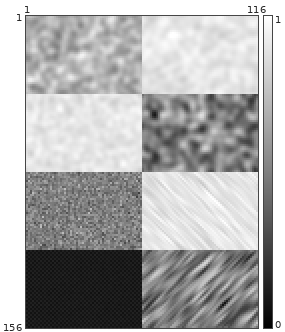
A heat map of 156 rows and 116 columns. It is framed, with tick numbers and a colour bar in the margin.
The table splits into 4 rows of 2 panels. Panel 1,1: high, blotchy. Panel 1,2: very high, blotchy, faint in contrast. Panel 2,1: very high, blotchy, faint in contrast. Panel 2,2: middling, blotchy, strong in contrast. Panel 3,1: middling, fine-grained. Panel 3,2: very high, slanting down to the right, faint in contrast. Panel 4,1: very low, checkered, faint in contrast. Panel 4,2: middling, slanting up to the right, strong in contrast.
